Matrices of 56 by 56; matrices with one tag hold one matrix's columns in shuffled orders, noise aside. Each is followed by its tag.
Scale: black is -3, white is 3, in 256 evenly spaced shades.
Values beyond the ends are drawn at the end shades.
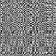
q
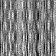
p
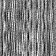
p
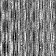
p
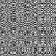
q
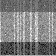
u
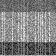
u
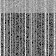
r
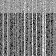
r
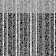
r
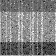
u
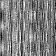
p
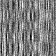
p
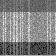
u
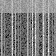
r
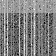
r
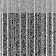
r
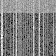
r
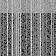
r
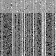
r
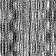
p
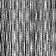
p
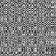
q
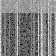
r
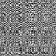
q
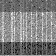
u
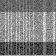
u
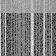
r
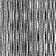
p
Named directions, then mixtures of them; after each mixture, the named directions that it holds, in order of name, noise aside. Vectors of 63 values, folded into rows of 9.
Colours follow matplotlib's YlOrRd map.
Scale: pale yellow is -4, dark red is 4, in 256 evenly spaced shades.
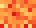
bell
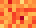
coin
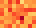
coin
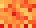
bell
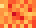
bell, coin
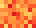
bell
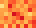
bell, coin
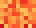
bell, coin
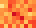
bell, coin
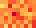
bell, coin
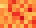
bell, coin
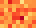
coin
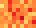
bell, coin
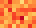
coin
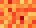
coin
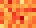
coin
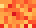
bell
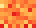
bell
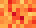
bell, coin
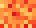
bell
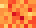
bell, coin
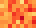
bell, coin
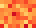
bell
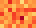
coin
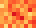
bell, coin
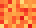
bell, coin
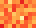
coin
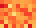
bell
